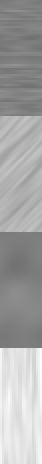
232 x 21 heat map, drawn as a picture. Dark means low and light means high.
It is made of 4 by 1 panels. Panel 1,1: middling, streaked across, faint in contrast. Panel 2,1: high, slanting up to the right, faint in contrast. Panel 3,1: middling, smooth, faint in contrast. Panel 4,1: very high, streaked downward, faint in contrast.
